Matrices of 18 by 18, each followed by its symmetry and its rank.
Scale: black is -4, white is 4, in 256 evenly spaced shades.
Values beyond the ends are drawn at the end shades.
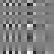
neither, rank one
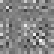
symmetric, rank three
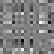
antisymmetric, rank two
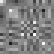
symmetric, rank three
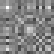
symmetric, rank three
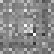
symmetric, rank three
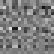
neither, rank three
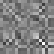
symmetric, rank three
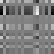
neither, rank one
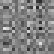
neither, rank three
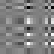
neither, rank one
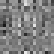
neither, rank three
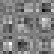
antisymmetric, rank two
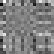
antisymmetric, rank two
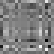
antisymmetric, rank two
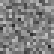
neither, full rank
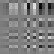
neither, rank one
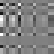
neither, rank one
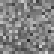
neither, full rank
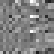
neither, rank three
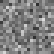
neither, full rank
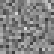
neither, full rank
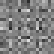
antisymmetric, rank two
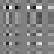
neither, rank one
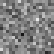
neither, full rank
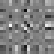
antisymmetric, rank two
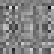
neither, rank three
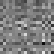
neither, rank three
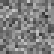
neither, full rank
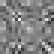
symmetric, rank three
